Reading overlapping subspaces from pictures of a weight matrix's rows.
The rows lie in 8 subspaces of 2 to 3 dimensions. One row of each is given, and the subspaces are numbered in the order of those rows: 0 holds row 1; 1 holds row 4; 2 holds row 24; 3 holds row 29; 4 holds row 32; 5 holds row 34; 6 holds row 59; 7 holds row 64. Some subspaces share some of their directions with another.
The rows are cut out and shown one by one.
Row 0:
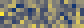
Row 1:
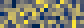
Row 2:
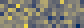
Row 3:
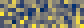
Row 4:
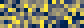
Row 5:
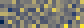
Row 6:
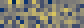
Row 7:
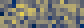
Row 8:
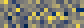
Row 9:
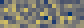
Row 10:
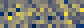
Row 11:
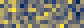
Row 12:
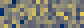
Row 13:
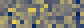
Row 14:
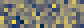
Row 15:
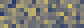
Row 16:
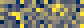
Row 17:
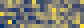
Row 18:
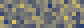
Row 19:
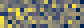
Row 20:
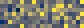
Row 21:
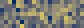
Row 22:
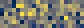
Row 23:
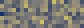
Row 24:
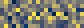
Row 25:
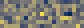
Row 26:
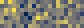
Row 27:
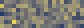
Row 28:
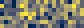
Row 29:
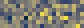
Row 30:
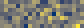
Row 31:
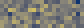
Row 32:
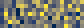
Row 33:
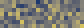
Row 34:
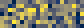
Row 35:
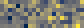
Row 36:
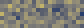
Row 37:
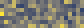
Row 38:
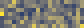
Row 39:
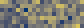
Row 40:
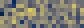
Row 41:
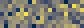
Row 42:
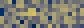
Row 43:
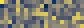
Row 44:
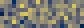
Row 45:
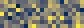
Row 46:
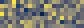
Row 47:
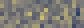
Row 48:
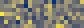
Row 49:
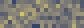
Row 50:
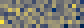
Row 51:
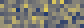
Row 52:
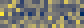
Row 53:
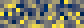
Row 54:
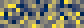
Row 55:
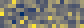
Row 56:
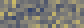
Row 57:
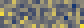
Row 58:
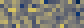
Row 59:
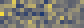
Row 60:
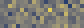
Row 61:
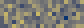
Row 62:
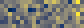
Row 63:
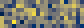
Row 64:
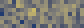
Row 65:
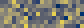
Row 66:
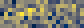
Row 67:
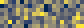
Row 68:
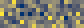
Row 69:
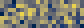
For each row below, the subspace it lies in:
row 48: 6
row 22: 4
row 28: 5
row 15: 2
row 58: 5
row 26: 5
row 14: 1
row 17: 7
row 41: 2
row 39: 3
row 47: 0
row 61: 1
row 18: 1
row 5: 7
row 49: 0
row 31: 5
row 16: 4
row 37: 5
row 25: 3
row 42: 7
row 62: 5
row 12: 2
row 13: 5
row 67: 6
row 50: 7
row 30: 3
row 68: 4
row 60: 2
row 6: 7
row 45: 2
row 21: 7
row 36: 4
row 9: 3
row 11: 5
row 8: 2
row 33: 4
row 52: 4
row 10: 2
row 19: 4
